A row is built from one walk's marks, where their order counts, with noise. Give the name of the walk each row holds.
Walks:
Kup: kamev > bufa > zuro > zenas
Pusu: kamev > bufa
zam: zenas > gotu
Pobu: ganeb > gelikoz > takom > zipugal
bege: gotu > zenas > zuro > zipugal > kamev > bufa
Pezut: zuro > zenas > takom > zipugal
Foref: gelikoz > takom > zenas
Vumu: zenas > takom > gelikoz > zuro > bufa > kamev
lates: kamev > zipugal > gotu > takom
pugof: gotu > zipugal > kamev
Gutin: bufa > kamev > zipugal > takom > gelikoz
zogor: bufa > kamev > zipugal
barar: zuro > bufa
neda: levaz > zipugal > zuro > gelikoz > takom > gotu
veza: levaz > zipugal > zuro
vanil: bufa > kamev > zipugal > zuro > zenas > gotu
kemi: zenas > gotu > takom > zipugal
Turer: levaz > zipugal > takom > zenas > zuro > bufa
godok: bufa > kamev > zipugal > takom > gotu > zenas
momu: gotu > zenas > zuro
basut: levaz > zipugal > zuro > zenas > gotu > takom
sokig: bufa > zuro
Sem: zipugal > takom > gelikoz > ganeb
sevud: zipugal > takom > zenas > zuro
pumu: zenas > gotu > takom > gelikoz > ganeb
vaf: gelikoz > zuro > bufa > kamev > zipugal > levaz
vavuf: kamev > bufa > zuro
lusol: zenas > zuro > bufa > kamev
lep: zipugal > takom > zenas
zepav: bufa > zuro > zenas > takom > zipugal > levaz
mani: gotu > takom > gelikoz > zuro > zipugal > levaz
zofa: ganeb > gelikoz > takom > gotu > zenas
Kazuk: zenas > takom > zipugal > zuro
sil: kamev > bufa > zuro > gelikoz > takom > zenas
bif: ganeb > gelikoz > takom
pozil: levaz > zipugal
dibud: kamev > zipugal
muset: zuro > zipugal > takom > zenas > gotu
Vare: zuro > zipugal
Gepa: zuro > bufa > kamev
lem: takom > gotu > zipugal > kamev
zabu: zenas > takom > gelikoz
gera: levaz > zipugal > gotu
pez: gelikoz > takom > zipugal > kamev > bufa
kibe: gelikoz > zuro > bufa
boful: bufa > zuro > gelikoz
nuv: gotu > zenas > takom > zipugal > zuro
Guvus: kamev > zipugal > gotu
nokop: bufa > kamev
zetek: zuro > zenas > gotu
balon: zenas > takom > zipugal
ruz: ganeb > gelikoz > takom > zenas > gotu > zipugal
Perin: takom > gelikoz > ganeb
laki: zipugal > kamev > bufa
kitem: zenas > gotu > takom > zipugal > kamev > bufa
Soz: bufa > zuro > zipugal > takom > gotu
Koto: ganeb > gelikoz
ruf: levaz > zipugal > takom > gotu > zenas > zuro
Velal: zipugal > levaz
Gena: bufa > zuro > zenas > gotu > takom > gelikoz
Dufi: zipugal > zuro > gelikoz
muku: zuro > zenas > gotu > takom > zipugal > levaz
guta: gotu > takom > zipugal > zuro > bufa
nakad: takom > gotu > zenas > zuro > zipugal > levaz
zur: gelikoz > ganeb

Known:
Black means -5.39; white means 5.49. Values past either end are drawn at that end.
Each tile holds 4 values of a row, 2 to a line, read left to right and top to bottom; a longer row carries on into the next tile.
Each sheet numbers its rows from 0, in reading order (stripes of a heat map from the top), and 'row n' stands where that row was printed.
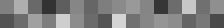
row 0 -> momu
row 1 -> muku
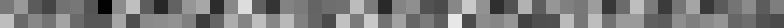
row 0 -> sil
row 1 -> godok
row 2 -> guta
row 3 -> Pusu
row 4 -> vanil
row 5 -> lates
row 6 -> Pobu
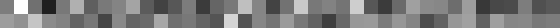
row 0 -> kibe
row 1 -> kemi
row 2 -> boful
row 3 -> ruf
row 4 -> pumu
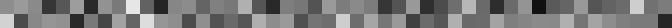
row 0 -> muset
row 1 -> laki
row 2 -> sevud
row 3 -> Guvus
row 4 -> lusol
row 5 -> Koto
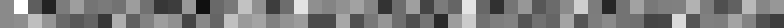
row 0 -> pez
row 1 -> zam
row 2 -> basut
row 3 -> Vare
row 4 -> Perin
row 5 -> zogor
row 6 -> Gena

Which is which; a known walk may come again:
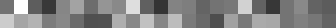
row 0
Turer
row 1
guta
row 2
kitem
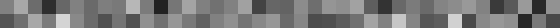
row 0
momu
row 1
sokig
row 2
ruz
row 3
nuv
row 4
muset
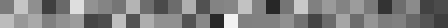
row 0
basut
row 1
Dufi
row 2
zepav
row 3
dibud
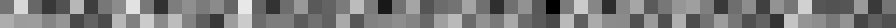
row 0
gera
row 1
bege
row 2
Perin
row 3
nokop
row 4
Kup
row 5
barar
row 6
Pezut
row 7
neda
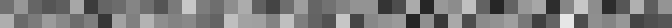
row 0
zabu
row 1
bif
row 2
mani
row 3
zetek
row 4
godok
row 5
vanil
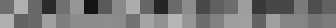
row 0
lusol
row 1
pugof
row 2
pumu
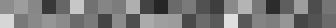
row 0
muku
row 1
lep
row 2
Soz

